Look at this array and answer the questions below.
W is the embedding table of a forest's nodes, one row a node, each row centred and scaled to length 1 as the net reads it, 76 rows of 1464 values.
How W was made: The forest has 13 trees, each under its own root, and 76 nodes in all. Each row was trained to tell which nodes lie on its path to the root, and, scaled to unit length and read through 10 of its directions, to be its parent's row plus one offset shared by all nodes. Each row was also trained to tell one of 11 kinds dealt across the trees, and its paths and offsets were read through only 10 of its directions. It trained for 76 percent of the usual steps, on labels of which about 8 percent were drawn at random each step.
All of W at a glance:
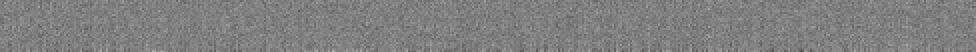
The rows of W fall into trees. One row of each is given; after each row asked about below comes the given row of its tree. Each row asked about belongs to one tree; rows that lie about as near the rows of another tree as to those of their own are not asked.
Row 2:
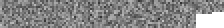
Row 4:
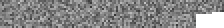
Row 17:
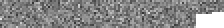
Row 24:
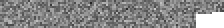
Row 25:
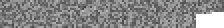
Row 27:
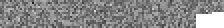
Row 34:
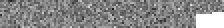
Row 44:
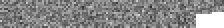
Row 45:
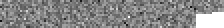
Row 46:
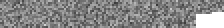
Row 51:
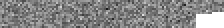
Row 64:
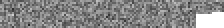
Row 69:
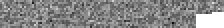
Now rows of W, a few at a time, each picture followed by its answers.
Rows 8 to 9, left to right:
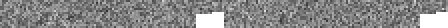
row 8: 27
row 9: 27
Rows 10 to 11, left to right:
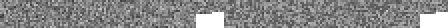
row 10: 24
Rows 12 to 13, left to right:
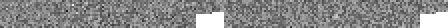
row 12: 45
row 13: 2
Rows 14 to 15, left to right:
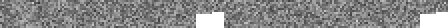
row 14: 25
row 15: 25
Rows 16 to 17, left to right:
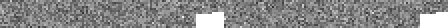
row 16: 34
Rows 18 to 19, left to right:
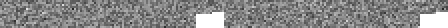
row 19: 4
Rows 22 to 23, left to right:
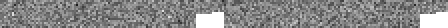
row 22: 27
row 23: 46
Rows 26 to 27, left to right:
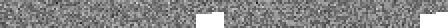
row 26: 44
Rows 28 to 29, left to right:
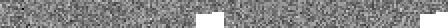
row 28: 34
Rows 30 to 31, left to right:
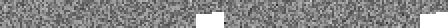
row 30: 27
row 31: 4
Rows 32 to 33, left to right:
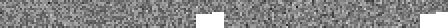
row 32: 27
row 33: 4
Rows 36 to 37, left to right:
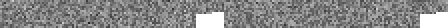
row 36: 25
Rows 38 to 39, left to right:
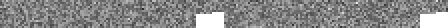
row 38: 69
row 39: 25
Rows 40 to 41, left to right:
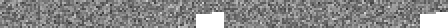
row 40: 25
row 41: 25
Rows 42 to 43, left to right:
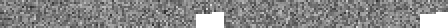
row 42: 44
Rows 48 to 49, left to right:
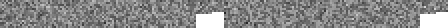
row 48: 44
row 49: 69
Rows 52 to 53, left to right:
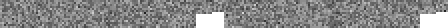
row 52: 2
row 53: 2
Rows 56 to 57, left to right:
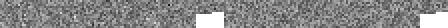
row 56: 51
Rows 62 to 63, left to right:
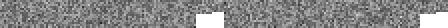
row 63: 69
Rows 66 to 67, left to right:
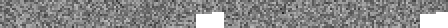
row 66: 4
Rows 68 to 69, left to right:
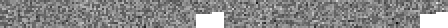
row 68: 4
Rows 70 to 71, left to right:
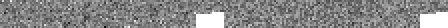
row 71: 24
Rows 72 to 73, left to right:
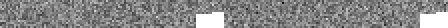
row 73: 24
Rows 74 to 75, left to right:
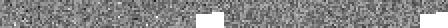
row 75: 4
